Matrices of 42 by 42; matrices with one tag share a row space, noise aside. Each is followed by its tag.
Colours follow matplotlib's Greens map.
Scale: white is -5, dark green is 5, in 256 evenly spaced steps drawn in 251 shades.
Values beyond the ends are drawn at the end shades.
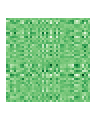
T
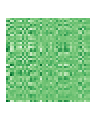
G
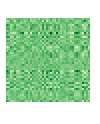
T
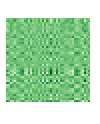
T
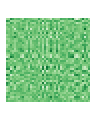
T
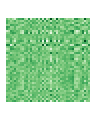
T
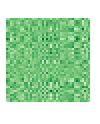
T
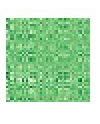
G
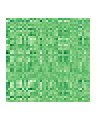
G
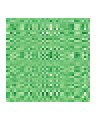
T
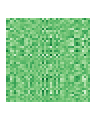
T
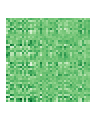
G
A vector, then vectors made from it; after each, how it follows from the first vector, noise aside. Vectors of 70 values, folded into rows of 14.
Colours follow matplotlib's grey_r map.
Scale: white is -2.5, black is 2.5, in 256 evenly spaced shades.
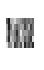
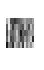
negated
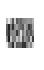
sign-scrambled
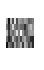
sign-scrambled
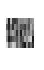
sign-scrambled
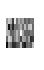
sign-scrambled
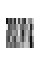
reversed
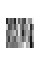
reversed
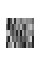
sign-scrambled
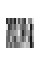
reversed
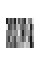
reversed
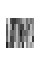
negated
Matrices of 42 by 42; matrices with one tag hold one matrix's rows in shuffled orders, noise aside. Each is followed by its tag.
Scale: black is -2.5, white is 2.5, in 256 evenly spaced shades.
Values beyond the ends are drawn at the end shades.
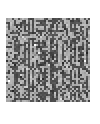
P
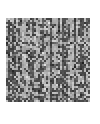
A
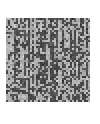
P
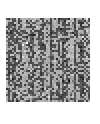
A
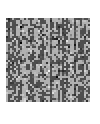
A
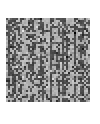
A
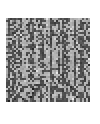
A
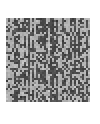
P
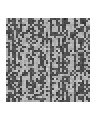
A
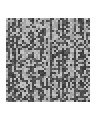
A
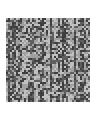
A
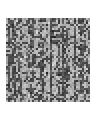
A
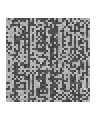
P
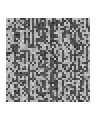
P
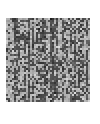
P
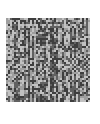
P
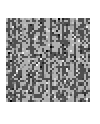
A
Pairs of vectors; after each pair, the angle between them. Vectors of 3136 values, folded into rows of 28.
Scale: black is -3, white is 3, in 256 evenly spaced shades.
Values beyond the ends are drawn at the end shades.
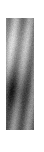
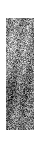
partly aligned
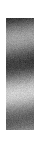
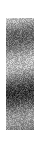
nearly opposite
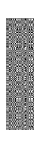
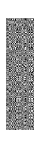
nearly parallel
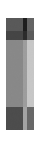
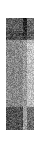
nearly parallel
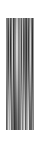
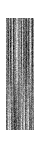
nearly parallel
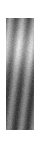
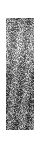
partly aligned
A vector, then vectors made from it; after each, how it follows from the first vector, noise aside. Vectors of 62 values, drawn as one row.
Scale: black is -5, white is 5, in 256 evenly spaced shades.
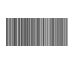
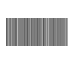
partly zeroed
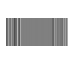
partly zeroed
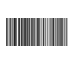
scaled up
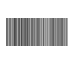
copied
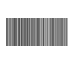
copied
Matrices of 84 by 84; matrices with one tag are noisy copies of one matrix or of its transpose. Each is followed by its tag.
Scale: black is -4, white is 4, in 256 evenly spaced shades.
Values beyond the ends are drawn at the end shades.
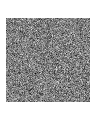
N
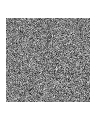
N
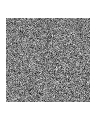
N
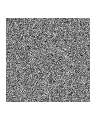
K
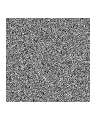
K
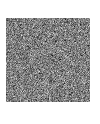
K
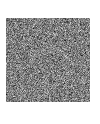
K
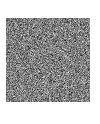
K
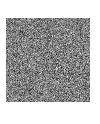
N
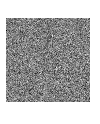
N
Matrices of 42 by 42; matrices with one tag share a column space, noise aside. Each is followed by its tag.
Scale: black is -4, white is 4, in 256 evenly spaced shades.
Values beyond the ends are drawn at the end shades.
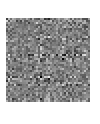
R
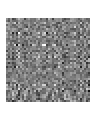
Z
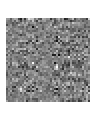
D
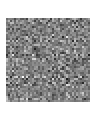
R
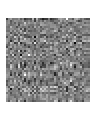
D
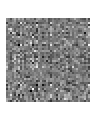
Z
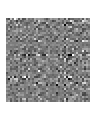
R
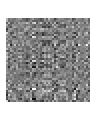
Z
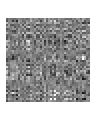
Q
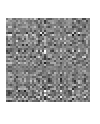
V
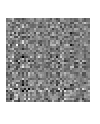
Z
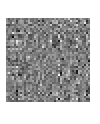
Q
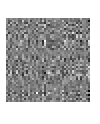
Q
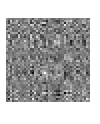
Q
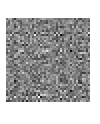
V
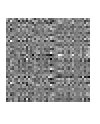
R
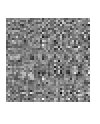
Q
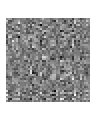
Q
